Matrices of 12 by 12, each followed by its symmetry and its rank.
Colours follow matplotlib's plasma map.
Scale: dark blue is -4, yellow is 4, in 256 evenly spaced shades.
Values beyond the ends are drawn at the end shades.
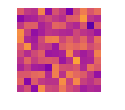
neither, full rank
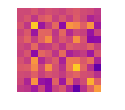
symmetric, rank two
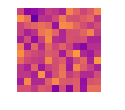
neither, full rank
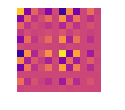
symmetric, rank one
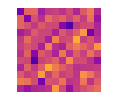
symmetric, full rank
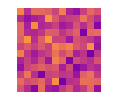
symmetric, full rank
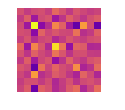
symmetric, rank two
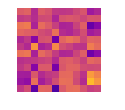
neither, rank two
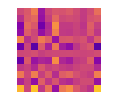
neither, rank two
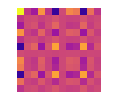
symmetric, rank one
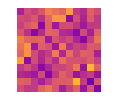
symmetric, full rank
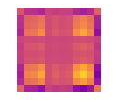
symmetric, rank one
